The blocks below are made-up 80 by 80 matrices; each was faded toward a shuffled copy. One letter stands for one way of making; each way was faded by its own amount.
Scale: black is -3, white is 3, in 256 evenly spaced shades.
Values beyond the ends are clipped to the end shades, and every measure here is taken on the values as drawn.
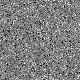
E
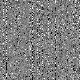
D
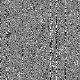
D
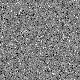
E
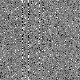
D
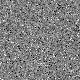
E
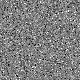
E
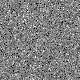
E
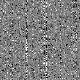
D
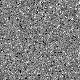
E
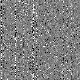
D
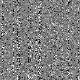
D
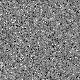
E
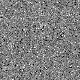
E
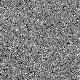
E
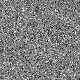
E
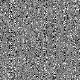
D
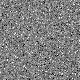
E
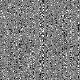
D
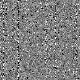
D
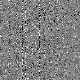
D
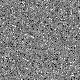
E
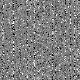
D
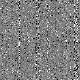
D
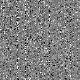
D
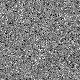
E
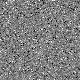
E
